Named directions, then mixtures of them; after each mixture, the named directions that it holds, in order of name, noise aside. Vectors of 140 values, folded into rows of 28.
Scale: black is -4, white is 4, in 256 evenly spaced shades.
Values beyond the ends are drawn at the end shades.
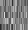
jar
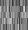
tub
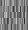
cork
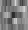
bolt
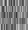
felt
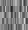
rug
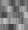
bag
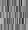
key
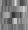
bolt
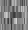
bolt, cork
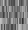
bag, felt, key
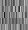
cork, felt, jar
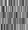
felt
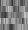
bag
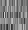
cork, felt, jar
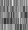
bag, jar, tub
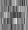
bolt, cork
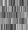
bag, felt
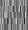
cork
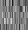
jar, rug, tub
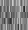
tub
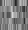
bolt, cork, rug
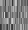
jar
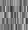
rug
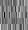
cork, felt, jar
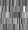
bolt, tub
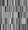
felt, tub
